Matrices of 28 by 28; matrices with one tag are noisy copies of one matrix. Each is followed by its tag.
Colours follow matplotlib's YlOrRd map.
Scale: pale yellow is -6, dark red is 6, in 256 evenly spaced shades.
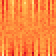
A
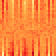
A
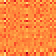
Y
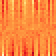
A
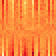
A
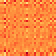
Y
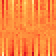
A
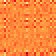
Y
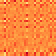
Y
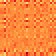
Y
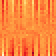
A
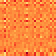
Y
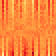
A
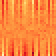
A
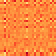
Y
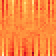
A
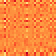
Y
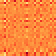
Y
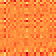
Y
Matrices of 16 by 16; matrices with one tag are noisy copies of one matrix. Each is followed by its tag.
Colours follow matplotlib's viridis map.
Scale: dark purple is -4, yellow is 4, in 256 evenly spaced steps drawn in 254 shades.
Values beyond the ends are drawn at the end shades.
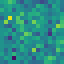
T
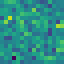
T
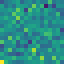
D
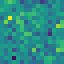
T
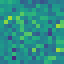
T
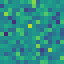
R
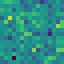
T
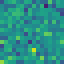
D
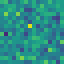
R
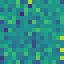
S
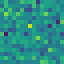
R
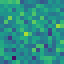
T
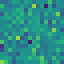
D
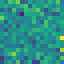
S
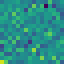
D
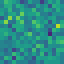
T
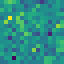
T
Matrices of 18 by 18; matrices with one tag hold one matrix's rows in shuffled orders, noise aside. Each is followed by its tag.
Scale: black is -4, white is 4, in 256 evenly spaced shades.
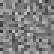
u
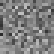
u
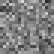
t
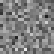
u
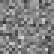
t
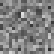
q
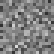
u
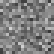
q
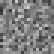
u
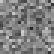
q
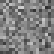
t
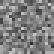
q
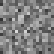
u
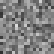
u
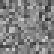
t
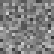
q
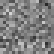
t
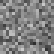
t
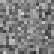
t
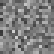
u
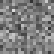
q
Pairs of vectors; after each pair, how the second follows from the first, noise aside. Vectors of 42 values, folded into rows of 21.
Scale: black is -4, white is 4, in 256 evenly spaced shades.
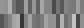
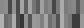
sign-scrambled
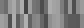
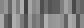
sign-scrambled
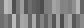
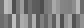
copied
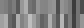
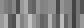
copied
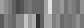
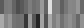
sign-scrambled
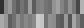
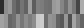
copied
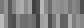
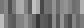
sign-scrambled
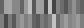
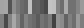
sign-scrambled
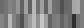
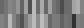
copied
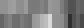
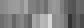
copied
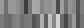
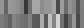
copied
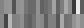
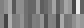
copied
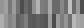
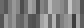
sign-scrambled
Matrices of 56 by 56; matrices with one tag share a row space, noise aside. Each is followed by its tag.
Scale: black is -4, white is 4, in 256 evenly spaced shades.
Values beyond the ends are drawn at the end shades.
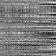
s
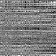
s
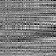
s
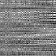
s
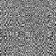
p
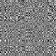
p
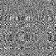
p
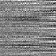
s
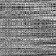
s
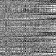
s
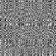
p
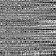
s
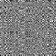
p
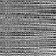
s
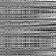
s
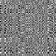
p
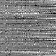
s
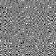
p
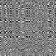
p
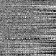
s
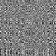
p
